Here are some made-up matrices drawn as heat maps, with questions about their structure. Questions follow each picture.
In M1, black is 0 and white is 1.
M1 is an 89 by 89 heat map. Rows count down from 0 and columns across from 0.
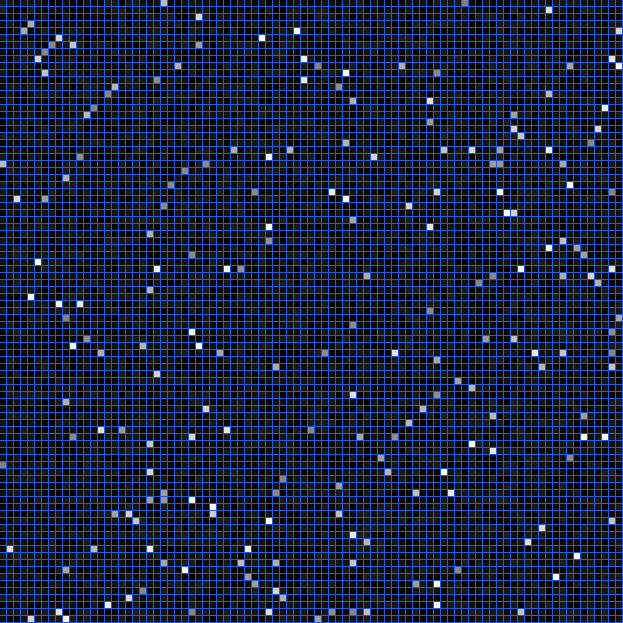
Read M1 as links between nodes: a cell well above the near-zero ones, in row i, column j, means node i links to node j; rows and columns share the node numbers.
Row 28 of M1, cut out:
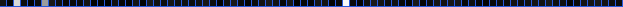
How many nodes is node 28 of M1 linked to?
3
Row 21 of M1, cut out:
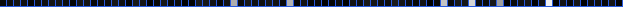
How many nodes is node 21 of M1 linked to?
6
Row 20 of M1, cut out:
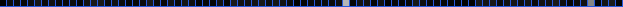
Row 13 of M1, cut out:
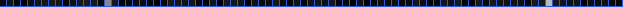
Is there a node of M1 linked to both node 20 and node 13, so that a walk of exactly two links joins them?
no
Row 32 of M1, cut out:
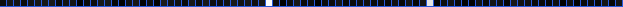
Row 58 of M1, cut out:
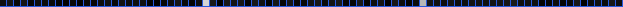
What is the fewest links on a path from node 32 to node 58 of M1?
6
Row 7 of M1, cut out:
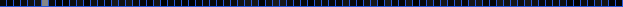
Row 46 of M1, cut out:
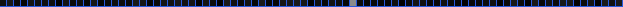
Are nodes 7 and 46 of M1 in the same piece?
yes
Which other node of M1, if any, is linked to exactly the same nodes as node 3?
node 42
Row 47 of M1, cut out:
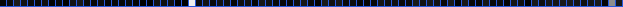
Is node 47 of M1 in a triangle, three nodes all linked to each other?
yes
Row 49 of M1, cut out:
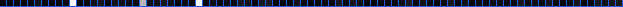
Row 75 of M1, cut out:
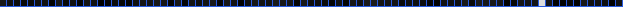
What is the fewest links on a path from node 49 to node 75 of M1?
6
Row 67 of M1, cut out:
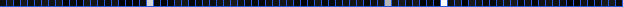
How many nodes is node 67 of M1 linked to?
3
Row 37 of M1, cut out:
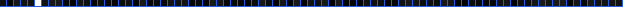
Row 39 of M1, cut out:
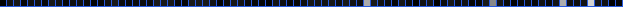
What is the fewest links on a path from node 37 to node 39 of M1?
5
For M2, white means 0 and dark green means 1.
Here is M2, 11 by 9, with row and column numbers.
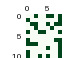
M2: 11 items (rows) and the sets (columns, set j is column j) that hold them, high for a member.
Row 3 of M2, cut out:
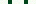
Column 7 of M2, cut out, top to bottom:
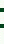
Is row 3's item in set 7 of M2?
no
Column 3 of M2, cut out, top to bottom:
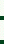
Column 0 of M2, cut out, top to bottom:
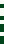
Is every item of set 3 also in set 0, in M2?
yes
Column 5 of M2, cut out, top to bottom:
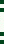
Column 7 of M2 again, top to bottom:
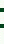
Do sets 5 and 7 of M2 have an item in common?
yes
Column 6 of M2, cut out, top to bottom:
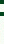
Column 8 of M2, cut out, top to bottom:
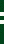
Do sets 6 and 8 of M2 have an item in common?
yes
